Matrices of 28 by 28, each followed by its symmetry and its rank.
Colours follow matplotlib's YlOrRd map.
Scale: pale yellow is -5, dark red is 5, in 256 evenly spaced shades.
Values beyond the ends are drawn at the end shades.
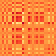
symmetric, rank one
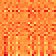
neither, rank three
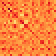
symmetric, rank five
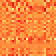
neither, rank three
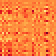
neither, rank three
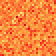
symmetric, full rank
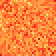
symmetric, full rank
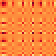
symmetric, rank one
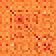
symmetric, rank five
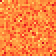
symmetric, full rank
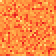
symmetric, full rank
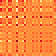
symmetric, rank one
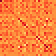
symmetric, rank five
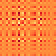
symmetric, rank one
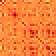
symmetric, rank five
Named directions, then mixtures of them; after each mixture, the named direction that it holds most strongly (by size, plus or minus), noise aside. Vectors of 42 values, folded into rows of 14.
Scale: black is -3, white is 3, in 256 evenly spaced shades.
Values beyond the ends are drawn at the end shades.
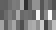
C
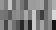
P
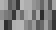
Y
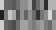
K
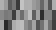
Y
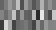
Y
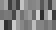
Y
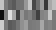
K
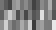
P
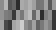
Y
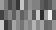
C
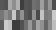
Y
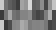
K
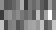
C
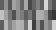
P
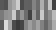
Y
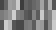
Y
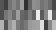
C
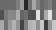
C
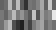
Y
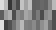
Y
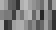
Y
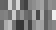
Y
